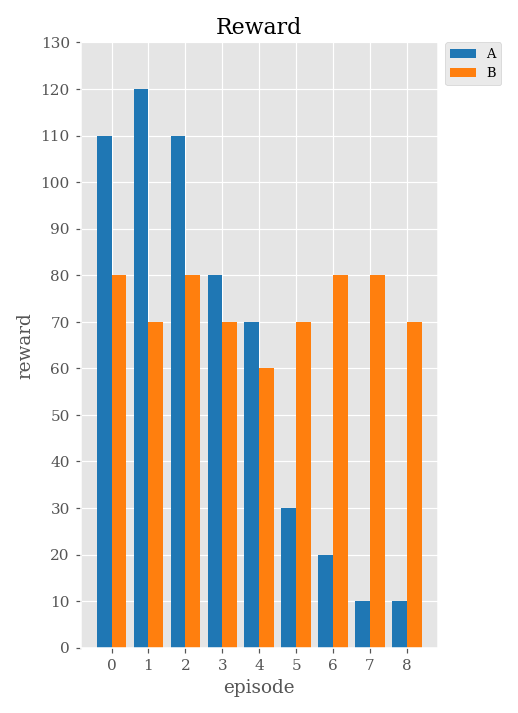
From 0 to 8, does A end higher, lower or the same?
lower
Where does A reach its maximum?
1
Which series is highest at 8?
B
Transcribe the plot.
Title: Reward
x-axis: episode, ticks 0 1 2 3 4 5 6 7 8
y-axis: reward, ticks 0 10 20 30 40 50 60 70 80 90 100 110 120 130
Legend: A, B
Values:
A: 110 120 110 80 70 30 20 10 10
B: 80 70 80 70 60 70 80 80 70
